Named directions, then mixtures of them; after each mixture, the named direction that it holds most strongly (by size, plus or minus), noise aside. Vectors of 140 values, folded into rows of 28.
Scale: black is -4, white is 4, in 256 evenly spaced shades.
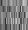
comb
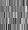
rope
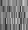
comb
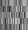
comb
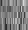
comb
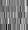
rope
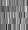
rope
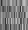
comb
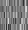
rope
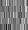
rope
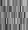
comb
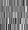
rope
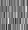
rope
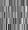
rope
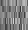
comb
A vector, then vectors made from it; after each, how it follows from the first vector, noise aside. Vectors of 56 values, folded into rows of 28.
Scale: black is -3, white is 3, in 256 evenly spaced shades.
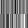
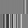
partly zeroed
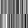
wrapped around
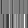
partly zeroed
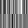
wrapped around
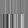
partly zeroed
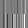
partly zeroed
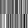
wrapped around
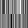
wrapped around
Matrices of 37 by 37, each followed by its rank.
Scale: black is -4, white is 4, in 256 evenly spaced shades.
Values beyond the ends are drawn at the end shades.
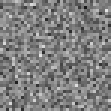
full rank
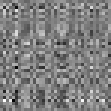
three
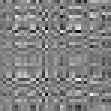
three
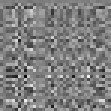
three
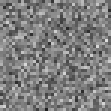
full rank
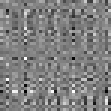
three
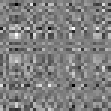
three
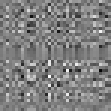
three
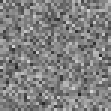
full rank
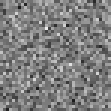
full rank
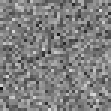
full rank
